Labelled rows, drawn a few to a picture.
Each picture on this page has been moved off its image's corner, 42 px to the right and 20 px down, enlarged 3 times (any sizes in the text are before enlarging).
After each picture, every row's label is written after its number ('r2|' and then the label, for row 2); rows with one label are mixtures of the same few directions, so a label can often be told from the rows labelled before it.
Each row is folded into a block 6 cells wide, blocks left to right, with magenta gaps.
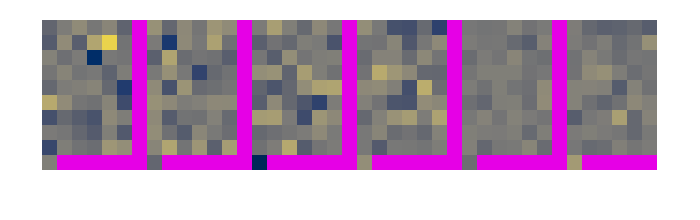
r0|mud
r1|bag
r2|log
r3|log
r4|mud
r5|log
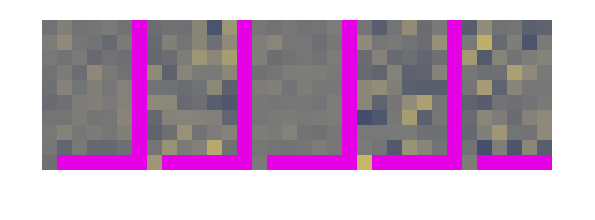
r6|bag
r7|bag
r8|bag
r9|log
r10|bag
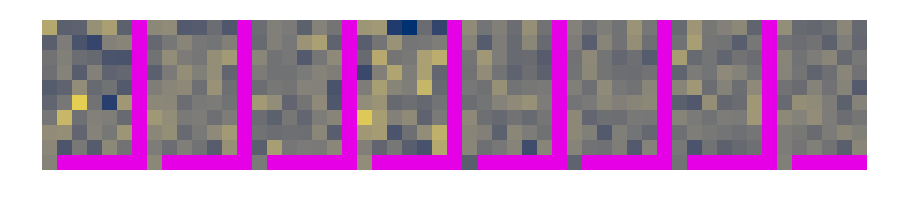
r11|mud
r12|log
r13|mud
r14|log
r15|bag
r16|bag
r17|bag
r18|mud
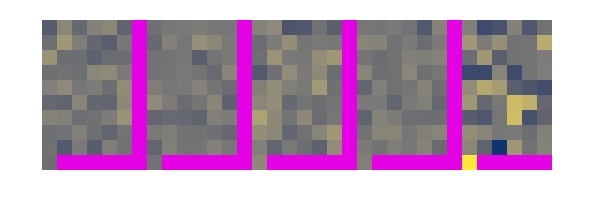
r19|bag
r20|mud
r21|log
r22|bag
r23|log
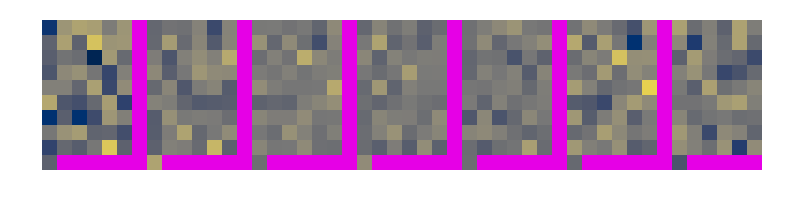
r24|mud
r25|bag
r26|mud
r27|bag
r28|mud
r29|mud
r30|bag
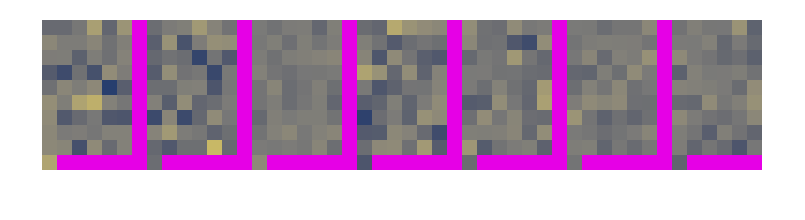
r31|log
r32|mud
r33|bag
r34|log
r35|mud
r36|log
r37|bag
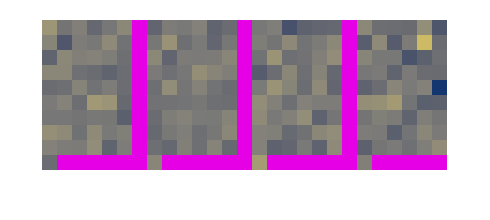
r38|bag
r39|bag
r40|log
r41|mud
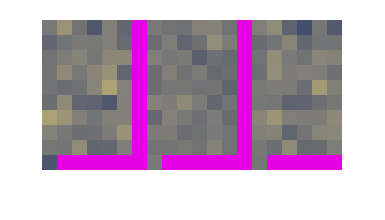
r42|log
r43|mud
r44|log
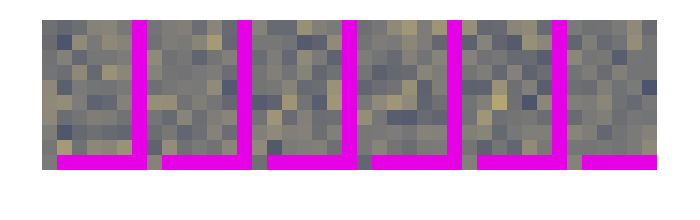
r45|bag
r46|mud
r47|mud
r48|log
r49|mud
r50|mud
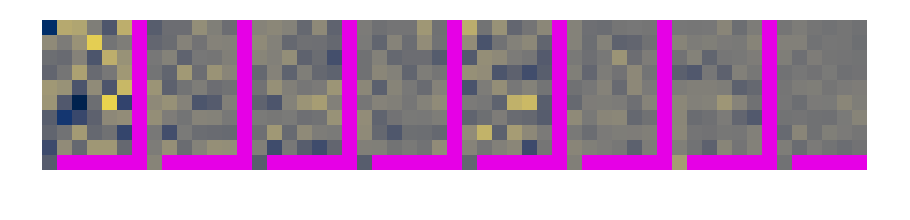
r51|mud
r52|bag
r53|bag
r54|bag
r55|bag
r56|mud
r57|log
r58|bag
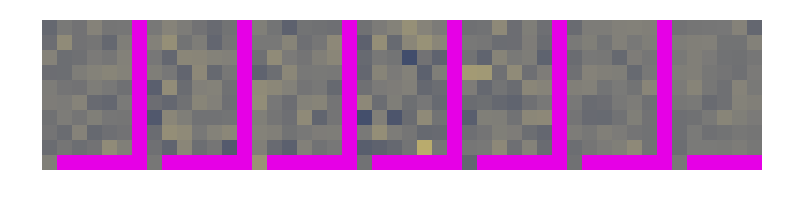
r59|bag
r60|bag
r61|log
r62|mud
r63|log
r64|mud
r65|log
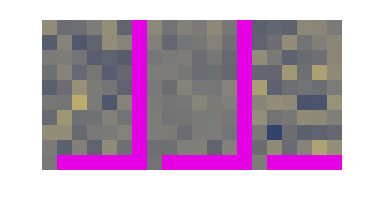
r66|mud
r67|bag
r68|bag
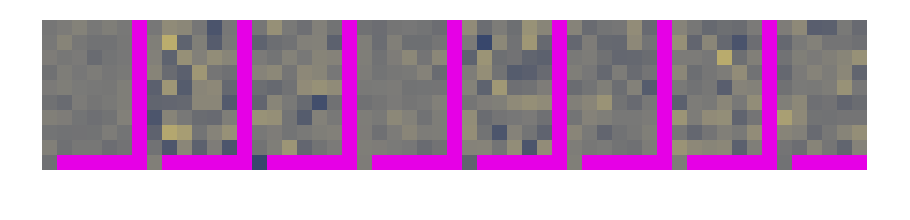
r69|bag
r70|bag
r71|log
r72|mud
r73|bag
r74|mud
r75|mud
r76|log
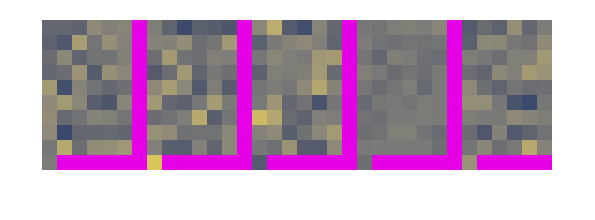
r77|bag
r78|log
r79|log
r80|log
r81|bag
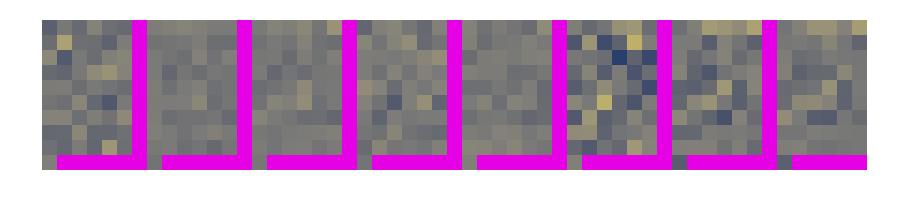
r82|bag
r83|log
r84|log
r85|mud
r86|bag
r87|mud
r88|log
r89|log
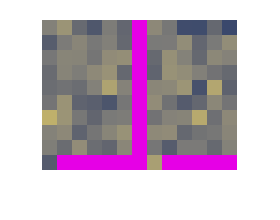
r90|log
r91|log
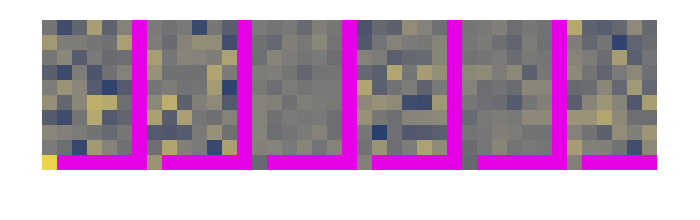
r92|log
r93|mud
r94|bag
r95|bag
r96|log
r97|mud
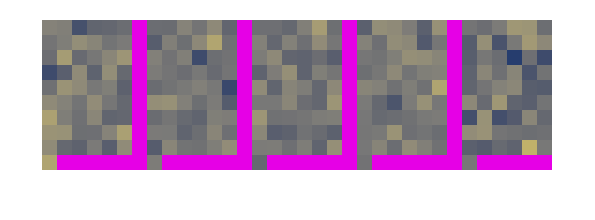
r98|log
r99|mud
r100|bag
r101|mud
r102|mud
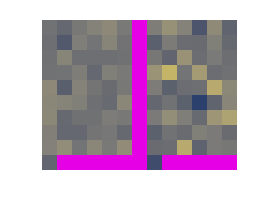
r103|bag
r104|log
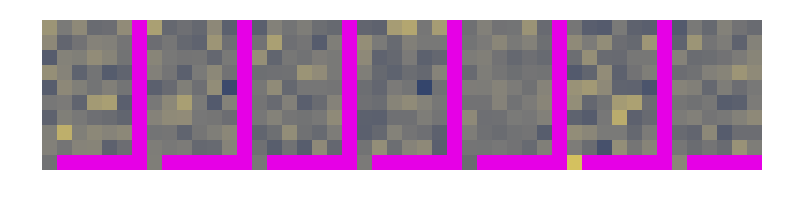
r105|bag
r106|mud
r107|bag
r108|log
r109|bag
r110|log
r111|bag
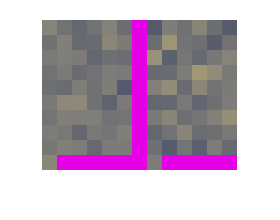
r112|mud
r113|bag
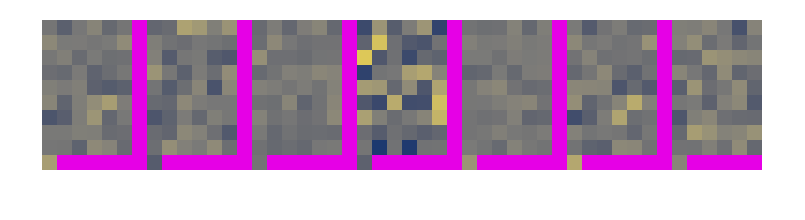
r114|log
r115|log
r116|bag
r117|bag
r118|log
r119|log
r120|bag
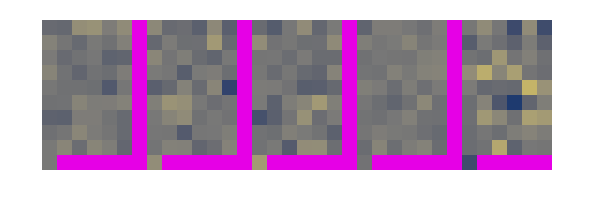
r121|log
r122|mud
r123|log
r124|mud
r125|log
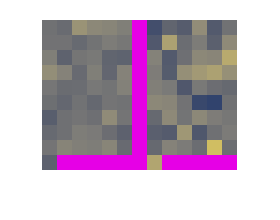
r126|log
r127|bag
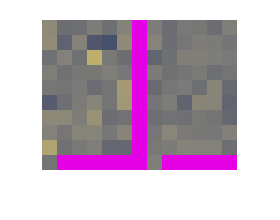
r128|mud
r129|bag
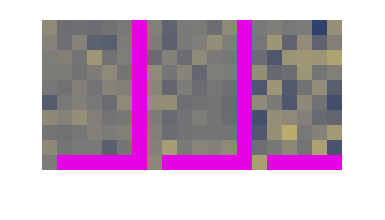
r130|mud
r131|bag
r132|bag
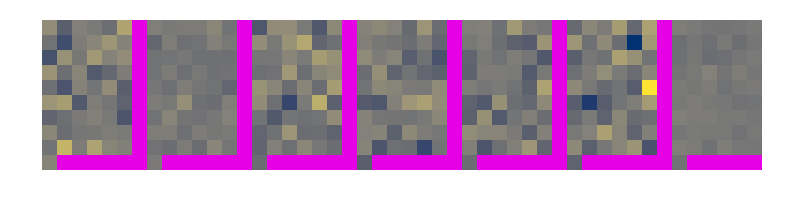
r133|bag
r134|mud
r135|mud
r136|bag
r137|mud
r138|mud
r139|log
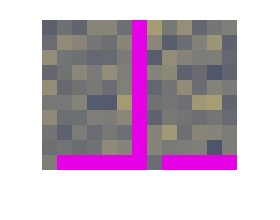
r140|bag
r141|bag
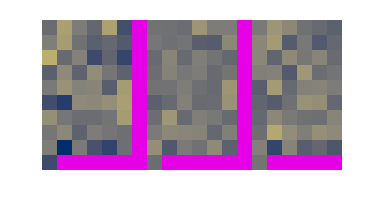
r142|bag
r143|mud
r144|bag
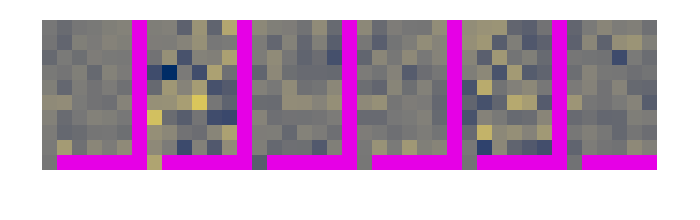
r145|bag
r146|log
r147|bag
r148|bag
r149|bag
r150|mud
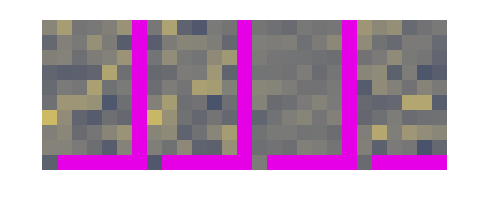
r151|log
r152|log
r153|log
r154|bag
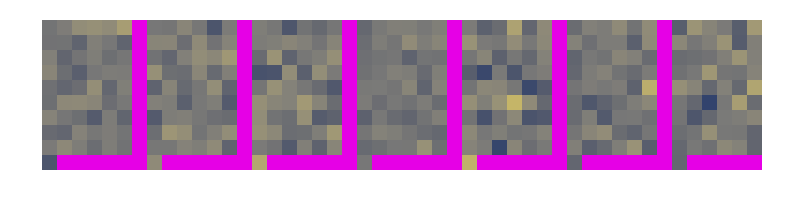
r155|log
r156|bag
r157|log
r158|mud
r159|log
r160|mud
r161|mud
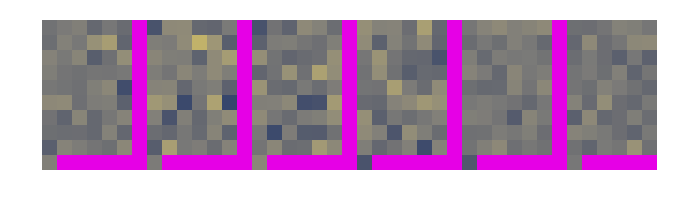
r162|mud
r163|mud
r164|bag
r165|bag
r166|log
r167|mud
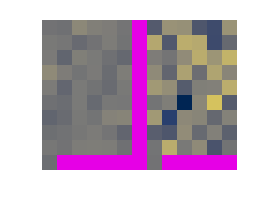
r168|log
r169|mud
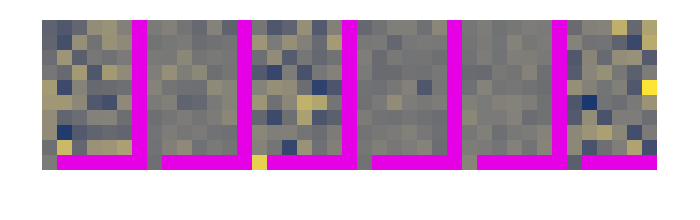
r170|bag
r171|log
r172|log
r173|log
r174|log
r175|mud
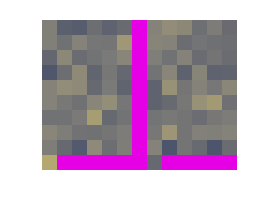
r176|log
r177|bag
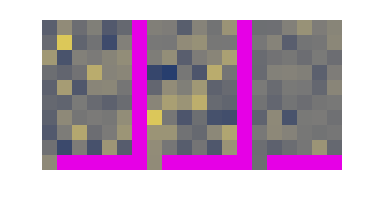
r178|bag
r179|log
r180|mud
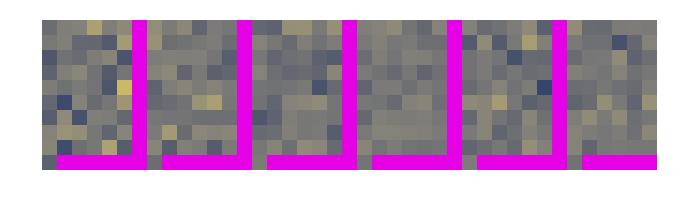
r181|mud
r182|bag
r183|log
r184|bag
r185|mud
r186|mud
